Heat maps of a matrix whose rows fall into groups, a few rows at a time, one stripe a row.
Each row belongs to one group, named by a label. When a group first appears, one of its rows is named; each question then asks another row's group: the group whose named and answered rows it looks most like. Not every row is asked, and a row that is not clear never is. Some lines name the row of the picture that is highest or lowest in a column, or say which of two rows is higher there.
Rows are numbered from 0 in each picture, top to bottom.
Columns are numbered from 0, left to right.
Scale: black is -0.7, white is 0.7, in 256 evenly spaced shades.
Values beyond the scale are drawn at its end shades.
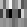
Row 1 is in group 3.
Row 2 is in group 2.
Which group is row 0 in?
2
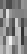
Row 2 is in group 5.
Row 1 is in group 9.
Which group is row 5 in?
2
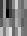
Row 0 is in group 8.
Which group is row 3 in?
2
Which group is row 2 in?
5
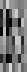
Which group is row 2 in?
3
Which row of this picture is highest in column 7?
2
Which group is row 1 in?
8
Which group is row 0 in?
9
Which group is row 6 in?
3
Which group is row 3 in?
8
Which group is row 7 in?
2
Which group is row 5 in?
5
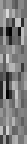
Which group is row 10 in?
8
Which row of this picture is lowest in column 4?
2
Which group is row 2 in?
5
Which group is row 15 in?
8
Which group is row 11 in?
5
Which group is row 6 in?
9
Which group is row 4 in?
3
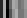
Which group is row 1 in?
8
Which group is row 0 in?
8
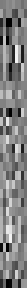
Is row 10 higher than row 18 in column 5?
Yes
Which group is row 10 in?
2
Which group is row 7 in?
3
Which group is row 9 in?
9
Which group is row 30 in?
5
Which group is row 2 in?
3
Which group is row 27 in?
8
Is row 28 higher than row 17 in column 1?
No
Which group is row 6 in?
5
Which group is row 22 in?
2
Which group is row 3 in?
8
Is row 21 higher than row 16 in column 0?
Yes
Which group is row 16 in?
5
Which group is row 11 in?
9
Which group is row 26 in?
2
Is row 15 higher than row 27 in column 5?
No
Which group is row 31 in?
3
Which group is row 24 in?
2
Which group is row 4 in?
8
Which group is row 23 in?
9
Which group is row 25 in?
2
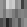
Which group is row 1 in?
9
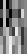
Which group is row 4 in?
2
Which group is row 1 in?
3
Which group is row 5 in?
2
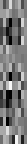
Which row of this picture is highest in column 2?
14
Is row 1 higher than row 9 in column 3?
No
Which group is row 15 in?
5
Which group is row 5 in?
9
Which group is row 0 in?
2
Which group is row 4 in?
3
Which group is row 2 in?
3
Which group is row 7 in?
2
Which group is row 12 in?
5
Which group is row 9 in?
2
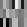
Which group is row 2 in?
8
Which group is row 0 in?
5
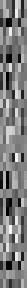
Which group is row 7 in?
2
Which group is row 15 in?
9
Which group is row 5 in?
3
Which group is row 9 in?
8
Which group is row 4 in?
9
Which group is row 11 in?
9
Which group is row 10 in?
5
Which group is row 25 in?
2
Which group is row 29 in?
3
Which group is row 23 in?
8
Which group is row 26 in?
5
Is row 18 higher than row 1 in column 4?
Yes
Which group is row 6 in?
3
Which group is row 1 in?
5
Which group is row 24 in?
5
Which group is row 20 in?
8
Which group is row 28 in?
5
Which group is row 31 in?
3
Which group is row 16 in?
9
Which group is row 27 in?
9
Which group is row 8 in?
8
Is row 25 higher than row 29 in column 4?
Yes
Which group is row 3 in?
2
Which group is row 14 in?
2
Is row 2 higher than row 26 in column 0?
No
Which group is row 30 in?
9
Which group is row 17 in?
5
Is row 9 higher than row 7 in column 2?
No
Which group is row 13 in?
5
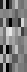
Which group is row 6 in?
9
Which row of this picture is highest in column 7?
2
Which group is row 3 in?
2
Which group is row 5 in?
8
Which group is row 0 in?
8
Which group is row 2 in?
3
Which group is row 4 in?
9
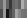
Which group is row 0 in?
3
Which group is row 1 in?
8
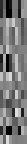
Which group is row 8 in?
2
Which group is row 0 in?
3
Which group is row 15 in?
9
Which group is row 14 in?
3
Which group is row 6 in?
8
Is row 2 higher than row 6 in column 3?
Yes
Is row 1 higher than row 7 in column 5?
No
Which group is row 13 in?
9
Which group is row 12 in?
5
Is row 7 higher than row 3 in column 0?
No
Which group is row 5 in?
9
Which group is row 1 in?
3
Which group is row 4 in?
5
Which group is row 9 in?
9
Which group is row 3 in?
5
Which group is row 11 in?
3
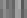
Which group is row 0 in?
5
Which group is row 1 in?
5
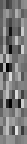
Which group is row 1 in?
5
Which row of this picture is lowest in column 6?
11
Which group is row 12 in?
5
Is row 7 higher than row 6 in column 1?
Yes
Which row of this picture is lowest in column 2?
7
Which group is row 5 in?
3
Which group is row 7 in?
8
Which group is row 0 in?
3
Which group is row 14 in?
5
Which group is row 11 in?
3
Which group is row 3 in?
3
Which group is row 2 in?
3
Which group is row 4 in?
8
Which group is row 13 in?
9
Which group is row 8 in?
2
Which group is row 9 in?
9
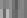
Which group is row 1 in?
9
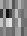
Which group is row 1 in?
8
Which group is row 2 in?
2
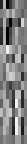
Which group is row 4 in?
8
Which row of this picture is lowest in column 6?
2
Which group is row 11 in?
5
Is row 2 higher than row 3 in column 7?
Yes
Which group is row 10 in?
5
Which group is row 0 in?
8
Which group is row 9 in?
3
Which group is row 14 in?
5
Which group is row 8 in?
2
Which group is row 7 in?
9
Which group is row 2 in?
3
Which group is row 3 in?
8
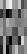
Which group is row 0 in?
2
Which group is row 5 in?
8
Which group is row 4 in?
3
